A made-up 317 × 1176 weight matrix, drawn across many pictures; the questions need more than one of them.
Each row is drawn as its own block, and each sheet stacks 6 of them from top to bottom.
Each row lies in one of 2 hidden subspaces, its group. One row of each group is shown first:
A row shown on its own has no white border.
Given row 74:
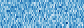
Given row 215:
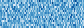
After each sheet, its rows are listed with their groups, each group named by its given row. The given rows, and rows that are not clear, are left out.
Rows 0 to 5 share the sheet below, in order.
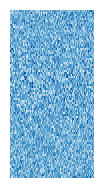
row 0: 215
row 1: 215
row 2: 74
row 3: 74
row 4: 74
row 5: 215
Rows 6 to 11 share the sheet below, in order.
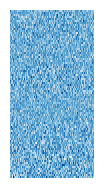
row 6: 74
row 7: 215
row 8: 215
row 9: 215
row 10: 215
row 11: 74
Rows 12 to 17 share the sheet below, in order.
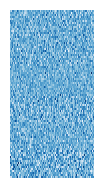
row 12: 215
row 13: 74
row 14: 74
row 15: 215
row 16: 74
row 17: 215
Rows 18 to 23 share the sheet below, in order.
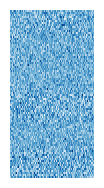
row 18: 74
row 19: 74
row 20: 74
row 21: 215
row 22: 215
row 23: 215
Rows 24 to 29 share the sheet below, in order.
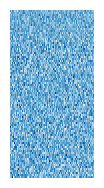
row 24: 74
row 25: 74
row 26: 215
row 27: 74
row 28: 215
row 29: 74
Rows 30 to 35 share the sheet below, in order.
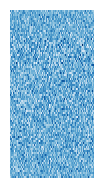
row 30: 74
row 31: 215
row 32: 74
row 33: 74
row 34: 215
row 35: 215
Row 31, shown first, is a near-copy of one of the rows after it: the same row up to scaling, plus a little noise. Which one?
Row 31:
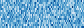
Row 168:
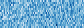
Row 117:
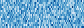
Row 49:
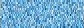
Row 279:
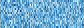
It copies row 117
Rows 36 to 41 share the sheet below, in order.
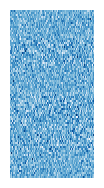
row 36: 215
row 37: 74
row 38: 215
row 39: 74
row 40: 215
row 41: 215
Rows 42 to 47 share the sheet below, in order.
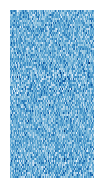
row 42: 215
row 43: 215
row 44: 74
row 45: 74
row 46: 74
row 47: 74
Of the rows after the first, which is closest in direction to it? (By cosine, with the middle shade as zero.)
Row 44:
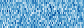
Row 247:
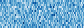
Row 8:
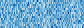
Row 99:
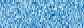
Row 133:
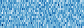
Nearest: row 99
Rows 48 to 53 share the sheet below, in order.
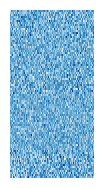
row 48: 74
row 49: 215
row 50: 74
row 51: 74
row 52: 74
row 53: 74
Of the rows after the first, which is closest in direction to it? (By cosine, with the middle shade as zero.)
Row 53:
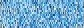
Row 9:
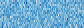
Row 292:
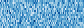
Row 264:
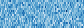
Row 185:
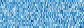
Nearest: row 292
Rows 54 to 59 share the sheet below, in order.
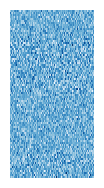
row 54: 74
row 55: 215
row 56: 74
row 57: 74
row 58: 74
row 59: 215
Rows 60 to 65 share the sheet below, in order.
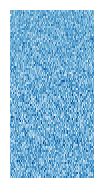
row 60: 215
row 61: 215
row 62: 74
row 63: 215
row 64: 74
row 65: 74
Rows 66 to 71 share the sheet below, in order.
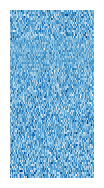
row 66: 215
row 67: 215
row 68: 215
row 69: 215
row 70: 74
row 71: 215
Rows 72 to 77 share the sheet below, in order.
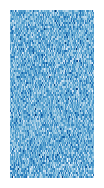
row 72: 215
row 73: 74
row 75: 215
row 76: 74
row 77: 74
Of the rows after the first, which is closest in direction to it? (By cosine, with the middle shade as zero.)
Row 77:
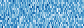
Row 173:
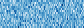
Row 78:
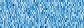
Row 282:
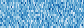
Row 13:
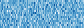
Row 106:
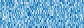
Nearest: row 13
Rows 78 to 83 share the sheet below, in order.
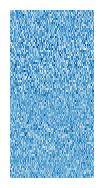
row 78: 215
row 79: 215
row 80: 215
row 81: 74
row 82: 74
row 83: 215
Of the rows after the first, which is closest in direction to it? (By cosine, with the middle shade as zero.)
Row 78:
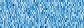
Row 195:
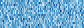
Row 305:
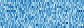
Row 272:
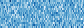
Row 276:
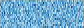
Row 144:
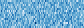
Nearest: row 276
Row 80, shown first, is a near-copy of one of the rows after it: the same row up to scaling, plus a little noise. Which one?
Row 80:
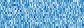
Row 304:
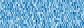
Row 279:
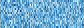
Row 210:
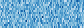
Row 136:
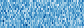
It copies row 279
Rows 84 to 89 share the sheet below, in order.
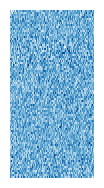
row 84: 215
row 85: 74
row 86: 215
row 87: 215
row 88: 215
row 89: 215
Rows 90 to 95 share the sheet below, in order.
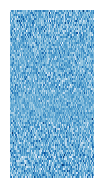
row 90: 74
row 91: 215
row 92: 74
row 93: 74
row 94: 215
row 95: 74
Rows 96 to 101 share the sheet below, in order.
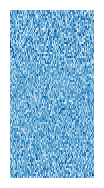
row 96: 215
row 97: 215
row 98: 215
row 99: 74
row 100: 74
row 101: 215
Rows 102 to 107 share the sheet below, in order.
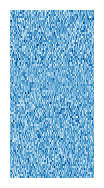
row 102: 215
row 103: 215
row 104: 74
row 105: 74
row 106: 215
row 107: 74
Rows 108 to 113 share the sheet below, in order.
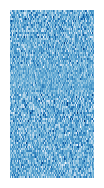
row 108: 215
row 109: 74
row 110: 215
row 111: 74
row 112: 74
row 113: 74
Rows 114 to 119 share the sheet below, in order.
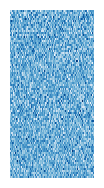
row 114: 215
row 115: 74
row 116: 74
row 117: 215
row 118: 215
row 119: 74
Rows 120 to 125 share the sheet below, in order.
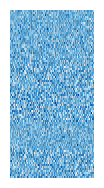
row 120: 215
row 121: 74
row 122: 215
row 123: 215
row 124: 74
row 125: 215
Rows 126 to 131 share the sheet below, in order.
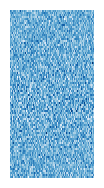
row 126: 74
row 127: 215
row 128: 74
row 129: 215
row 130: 215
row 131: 74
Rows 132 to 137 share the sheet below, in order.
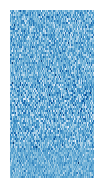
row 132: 74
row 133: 215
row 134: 215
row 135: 215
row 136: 215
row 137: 74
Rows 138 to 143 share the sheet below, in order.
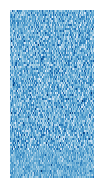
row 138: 215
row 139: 215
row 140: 215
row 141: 215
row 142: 74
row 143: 215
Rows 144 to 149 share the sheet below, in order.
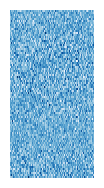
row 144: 74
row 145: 74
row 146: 74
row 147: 74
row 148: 74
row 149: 74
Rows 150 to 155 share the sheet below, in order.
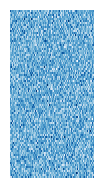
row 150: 215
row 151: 74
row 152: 215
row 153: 74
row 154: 215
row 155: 74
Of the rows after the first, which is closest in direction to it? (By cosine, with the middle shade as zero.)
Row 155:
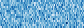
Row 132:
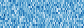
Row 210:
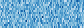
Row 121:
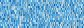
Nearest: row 210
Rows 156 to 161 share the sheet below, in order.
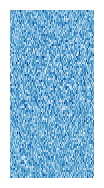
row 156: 74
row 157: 215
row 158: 215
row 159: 74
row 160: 74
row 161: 74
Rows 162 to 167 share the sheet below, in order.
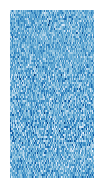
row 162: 74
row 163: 74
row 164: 74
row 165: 215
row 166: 215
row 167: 215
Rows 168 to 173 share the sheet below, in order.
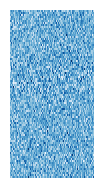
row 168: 215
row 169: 74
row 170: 215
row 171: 74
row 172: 74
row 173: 74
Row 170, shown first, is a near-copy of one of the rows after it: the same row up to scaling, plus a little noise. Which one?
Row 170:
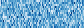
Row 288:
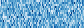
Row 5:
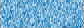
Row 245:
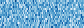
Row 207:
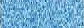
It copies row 288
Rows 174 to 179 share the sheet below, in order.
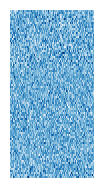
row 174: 74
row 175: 74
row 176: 215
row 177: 74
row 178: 215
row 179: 74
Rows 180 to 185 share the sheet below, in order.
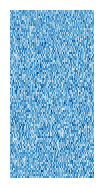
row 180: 74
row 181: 215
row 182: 215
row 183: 74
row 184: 215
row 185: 215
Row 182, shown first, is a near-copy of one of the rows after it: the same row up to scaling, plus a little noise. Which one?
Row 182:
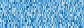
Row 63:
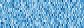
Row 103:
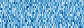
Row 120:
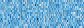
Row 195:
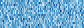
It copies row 103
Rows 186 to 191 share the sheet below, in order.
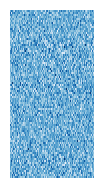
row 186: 215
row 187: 74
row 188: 215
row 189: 215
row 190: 74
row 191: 74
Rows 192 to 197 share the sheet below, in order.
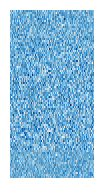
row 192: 74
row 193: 74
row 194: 215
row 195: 215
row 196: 74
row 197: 74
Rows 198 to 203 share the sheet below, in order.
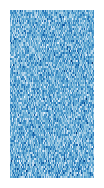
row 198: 74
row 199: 74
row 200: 74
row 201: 215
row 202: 74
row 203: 74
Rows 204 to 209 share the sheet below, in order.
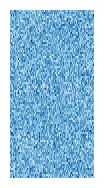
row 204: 74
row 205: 215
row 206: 215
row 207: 215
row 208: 215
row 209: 74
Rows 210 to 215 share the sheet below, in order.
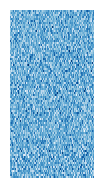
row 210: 215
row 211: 74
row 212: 215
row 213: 215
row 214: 215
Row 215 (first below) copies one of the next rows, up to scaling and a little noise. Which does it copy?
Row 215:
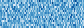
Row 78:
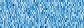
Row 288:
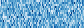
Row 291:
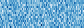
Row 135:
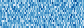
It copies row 135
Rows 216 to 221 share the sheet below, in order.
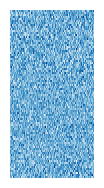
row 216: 215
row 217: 74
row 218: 215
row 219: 74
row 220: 215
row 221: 74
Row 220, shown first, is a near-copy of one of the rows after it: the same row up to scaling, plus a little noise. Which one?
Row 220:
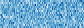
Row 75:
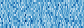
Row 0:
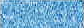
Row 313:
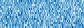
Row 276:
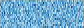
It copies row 0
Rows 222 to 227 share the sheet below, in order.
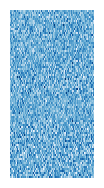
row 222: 74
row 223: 74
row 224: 74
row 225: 215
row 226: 215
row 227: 215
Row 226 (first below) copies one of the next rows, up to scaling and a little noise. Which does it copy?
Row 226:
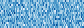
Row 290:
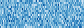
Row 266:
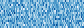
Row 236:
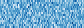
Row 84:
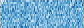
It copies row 266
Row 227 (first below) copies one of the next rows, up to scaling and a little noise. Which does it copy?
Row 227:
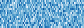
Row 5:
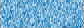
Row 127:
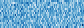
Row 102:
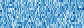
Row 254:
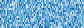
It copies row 254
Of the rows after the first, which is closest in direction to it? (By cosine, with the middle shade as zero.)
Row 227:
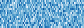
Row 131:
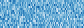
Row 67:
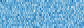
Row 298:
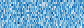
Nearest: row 298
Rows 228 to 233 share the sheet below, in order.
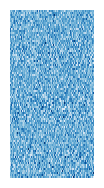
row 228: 215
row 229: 215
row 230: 215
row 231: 74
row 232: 74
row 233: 215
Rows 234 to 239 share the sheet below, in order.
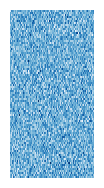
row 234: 74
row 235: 215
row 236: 215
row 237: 215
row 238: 74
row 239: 74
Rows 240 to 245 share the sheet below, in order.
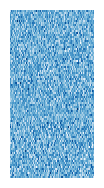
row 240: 74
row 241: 74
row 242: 215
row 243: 215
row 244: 215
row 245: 215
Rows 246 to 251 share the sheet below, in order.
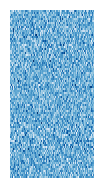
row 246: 215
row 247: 74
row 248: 215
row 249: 215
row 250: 74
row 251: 74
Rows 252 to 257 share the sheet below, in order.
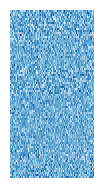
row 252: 215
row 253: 215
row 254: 215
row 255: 74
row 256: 74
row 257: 215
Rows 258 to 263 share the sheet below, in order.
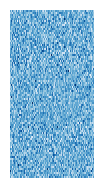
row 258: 74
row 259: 74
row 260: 215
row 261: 215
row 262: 215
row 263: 215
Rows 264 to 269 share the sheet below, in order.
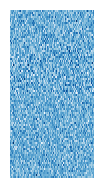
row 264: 74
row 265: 74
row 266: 215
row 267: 215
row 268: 215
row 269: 215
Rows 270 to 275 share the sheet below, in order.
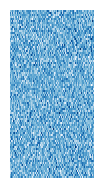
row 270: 215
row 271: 215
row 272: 74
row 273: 74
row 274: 215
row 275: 215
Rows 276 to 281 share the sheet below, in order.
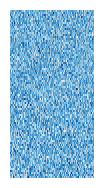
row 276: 215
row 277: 215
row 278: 74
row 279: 215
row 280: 74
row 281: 74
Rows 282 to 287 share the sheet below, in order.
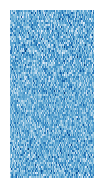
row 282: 215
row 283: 74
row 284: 74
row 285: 74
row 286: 74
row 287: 215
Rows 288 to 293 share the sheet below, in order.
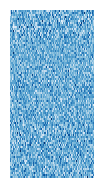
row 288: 215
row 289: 215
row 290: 215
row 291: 215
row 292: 74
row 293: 74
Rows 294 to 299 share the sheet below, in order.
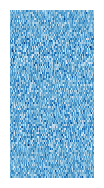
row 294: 74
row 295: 215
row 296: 74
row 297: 215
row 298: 215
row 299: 215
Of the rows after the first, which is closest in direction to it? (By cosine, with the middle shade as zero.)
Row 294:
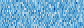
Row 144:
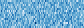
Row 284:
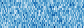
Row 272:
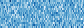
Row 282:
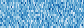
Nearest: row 144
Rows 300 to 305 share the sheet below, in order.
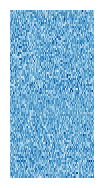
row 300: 74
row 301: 215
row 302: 74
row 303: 74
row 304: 215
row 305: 74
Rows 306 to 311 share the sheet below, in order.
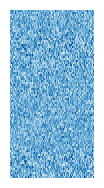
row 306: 215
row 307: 74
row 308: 74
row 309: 215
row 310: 74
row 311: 74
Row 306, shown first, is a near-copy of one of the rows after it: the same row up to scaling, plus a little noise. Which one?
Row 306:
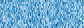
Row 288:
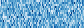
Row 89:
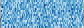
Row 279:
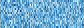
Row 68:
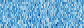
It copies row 68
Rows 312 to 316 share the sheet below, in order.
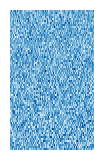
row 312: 74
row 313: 215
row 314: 215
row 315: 215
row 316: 215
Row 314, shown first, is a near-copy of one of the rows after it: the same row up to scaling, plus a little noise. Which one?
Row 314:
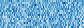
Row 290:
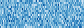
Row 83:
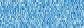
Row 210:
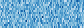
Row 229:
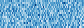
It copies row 229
